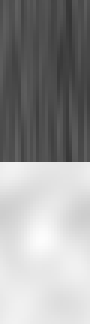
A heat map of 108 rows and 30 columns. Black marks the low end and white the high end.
The table splits into 2 rows of 1 panel. Panel 1,1: low, streaked downward, faint in contrast. Panel 2,1: very high, smooth, faint in contrast.
